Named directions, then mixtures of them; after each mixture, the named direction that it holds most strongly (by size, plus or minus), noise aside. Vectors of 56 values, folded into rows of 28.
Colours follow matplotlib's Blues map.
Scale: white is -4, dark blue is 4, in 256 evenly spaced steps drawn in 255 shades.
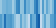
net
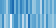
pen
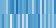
pen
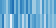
pen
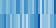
net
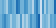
net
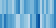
net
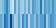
pen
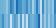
pen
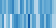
net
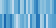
net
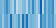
pen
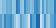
net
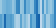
net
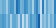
net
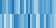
net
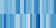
net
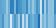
pen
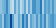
pen
